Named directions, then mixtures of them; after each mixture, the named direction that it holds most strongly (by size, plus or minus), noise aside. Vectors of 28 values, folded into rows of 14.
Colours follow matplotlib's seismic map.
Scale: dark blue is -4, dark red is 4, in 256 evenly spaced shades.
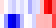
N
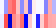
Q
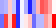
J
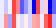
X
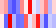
Q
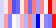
X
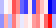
X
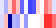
N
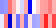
Q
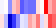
N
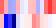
N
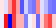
Q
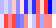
X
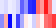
N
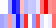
Q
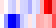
N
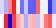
X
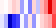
N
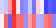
Q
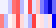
J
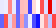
J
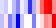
N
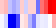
N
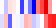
N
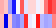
Q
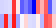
X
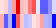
J
